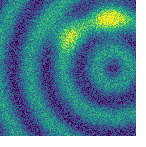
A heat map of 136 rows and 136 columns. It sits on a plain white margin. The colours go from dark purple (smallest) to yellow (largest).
Two bumps rise from the field. Rings spread out from the middle right. The ninth with the lowest average is the bottom right.
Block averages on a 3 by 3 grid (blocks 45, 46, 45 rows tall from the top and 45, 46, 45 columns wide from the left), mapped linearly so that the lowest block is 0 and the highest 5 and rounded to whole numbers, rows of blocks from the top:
1 5 5 | 1 1 3 | 1 1 0
